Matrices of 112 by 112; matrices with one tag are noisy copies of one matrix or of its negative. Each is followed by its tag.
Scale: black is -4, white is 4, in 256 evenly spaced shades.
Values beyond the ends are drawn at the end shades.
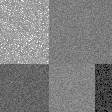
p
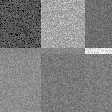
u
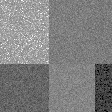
p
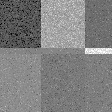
u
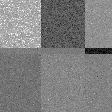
u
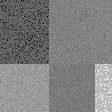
p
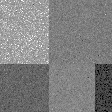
p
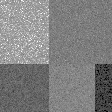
p
